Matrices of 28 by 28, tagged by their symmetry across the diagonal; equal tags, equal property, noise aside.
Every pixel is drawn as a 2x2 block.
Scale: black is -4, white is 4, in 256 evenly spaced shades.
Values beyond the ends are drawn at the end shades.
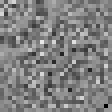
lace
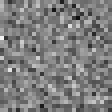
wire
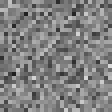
lace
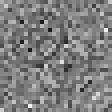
lace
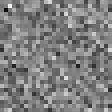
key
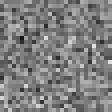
wire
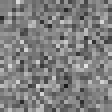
key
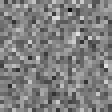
wire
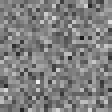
key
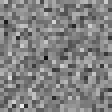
wire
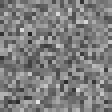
wire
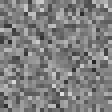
key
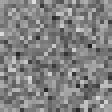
lace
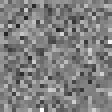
lace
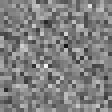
key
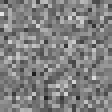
wire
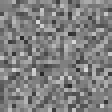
key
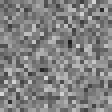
lace
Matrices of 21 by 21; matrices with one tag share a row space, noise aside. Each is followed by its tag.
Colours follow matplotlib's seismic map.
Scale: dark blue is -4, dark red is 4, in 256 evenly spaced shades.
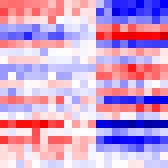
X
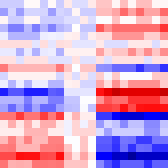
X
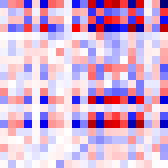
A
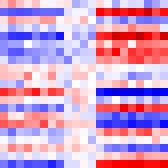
X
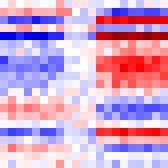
X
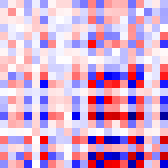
A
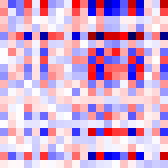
A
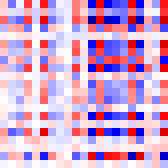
A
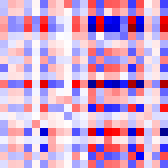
A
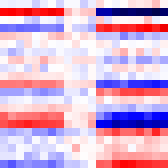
X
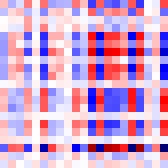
A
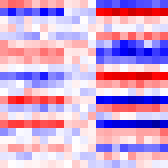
X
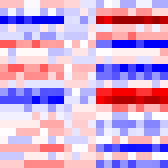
X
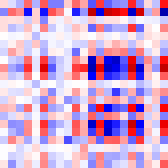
A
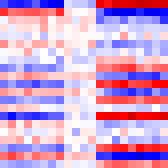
X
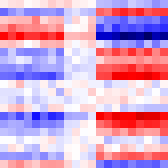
X
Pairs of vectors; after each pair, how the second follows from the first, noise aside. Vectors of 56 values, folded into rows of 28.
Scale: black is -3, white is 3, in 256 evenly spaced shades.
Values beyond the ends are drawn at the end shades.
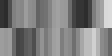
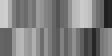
negated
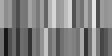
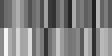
negated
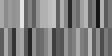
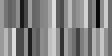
sign-scrambled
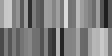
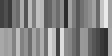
negated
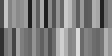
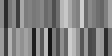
wrapped around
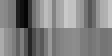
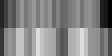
wrapped around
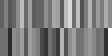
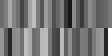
sign-scrambled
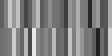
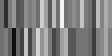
wrapped around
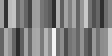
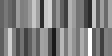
wrapped around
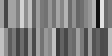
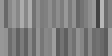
shrunk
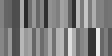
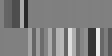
partly zeroed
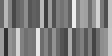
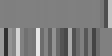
partly zeroed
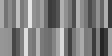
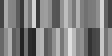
wrapped around
